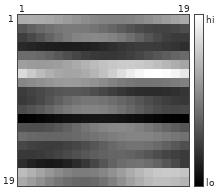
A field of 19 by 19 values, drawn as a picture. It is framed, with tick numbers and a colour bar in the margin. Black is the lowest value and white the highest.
Calmest part: bottom middle. Grain: streaks across. Slope: none.
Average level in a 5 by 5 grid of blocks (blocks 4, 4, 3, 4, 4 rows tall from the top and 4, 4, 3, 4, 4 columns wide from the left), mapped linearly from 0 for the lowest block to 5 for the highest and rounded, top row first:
2 2 2 2 1 | 4 4 4 5 5 | 1 2 2 1 0 | 0 1 2 2 1 | 2 1 2 4 4
